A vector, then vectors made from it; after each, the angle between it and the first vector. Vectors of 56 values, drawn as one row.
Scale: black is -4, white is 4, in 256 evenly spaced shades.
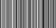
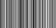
orthogonal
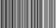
nearly opposite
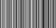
nearly parallel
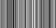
orthogonal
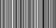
nearly parallel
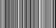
orthogonal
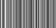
partly aligned
